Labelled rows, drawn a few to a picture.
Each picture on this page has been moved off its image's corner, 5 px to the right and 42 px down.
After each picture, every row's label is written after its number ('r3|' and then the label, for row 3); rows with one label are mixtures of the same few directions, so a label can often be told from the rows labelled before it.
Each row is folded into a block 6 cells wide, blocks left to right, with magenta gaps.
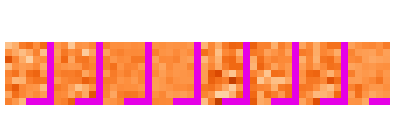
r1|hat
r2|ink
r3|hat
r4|hat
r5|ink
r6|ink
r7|ink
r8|hat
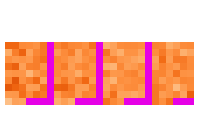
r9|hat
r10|hat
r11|hat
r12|ink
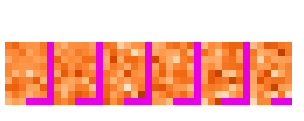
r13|hat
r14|hat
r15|ink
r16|hat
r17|ink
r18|ink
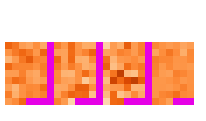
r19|hat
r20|ink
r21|ink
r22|ink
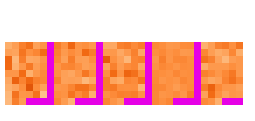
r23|ink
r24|ink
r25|hat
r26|ink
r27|hat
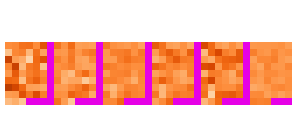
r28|hat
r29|ink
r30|hat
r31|hat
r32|hat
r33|hat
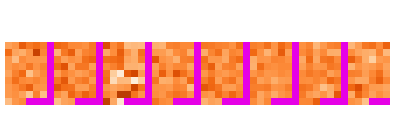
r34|ink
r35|hat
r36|ink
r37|hat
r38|hat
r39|ink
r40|ink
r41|hat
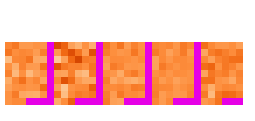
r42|hat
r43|hat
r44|ink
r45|ink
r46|hat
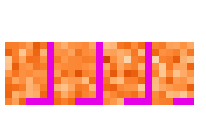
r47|ink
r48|hat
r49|hat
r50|hat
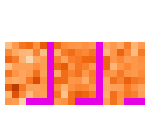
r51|hat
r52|hat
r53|ink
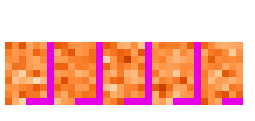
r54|ink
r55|hat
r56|hat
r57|hat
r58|ink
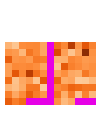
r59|hat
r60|ink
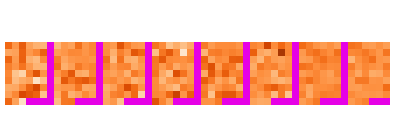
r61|ink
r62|ink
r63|ink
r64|ink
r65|hat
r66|ink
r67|hat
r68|hat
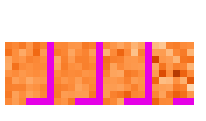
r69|ink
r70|ink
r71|ink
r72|hat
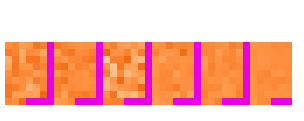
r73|ink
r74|hat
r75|hat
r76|ink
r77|ink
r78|ink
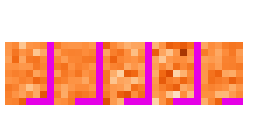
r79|ink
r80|hat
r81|ink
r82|ink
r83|ink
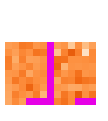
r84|ink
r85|ink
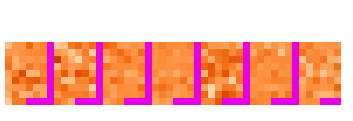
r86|ink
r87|hat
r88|hat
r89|hat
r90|hat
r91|ink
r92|hat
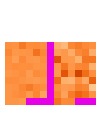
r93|ink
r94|hat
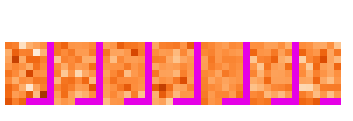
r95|ink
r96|hat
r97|ink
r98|hat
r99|ink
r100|hat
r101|hat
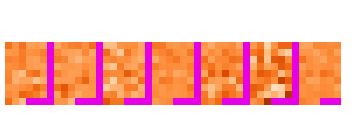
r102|ink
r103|hat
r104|hat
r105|hat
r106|hat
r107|ink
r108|hat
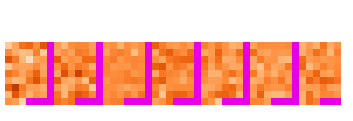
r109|hat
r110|hat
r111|ink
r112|hat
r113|ink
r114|hat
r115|ink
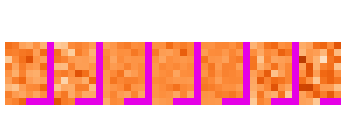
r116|hat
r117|hat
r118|ink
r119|ink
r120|hat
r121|ink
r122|hat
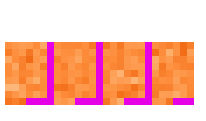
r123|hat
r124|hat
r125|ink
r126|ink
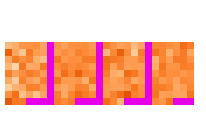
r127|hat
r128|hat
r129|ink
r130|ink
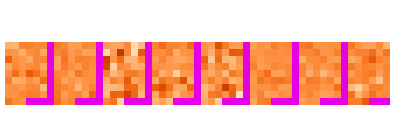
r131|hat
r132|ink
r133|ink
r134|hat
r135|ink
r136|ink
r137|hat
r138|hat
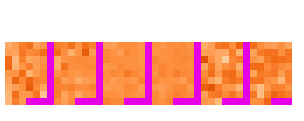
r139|ink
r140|ink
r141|hat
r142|hat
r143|hat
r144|hat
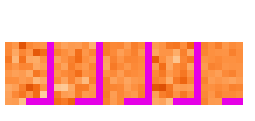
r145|ink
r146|hat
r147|ink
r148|hat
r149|ink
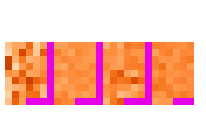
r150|ink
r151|hat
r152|ink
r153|hat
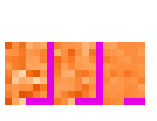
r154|ink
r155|ink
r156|hat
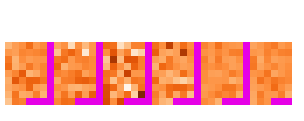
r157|ink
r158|ink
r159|ink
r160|ink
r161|ink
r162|ink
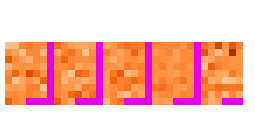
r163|hat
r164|ink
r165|ink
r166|hat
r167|ink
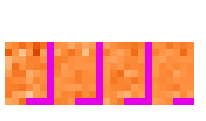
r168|ink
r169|ink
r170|ink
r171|ink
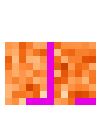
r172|ink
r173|hat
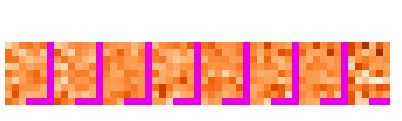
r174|hat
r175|hat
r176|ink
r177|hat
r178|hat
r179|ink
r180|ink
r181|ink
